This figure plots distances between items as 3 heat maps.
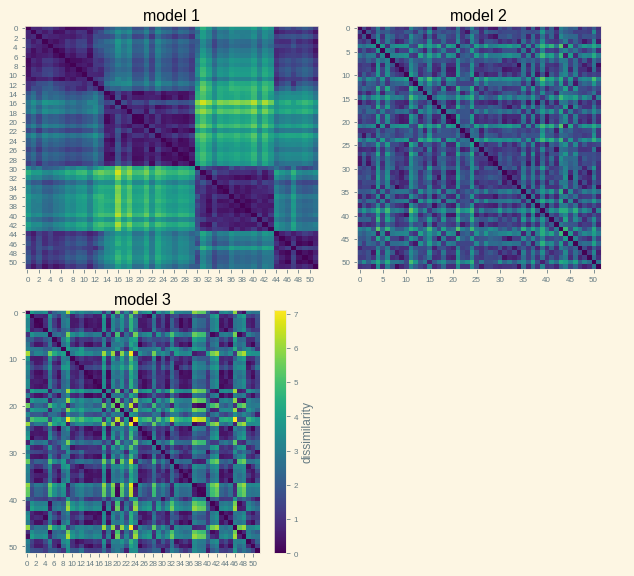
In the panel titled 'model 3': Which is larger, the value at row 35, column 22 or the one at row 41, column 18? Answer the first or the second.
the second
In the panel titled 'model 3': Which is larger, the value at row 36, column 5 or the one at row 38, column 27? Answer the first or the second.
the first
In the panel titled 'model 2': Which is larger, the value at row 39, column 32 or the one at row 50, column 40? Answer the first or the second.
the first
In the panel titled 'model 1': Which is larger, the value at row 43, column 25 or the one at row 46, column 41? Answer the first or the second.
the first
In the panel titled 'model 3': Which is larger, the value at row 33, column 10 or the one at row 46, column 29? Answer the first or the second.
the second
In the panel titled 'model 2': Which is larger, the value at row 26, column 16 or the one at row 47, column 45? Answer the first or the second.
the second
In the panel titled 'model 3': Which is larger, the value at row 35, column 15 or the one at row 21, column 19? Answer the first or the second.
the second
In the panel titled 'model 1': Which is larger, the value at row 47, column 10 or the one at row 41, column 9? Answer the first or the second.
the second
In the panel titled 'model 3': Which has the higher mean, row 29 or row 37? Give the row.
37
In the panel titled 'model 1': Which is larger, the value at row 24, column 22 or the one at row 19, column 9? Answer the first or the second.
the second
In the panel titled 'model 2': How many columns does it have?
52
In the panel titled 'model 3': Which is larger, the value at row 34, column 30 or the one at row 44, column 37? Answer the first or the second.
the second
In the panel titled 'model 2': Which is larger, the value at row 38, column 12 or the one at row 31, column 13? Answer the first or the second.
the first
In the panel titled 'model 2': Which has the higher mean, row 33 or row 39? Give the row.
39
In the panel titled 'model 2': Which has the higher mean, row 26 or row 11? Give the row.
11
